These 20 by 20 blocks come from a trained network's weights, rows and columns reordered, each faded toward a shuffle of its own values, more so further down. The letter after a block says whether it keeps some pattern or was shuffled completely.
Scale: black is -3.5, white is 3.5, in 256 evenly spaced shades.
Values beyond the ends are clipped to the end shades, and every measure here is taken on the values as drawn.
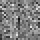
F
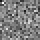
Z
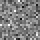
F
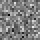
Z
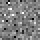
Z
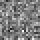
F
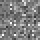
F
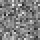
Z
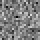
Z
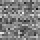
F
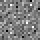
Z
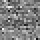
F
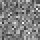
Z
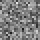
Z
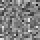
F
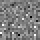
Z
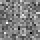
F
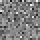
Z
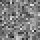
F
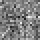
F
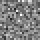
Z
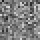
F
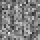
F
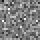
Z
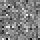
F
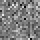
Z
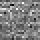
F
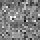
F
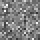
Z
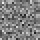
F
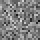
Z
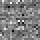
F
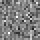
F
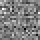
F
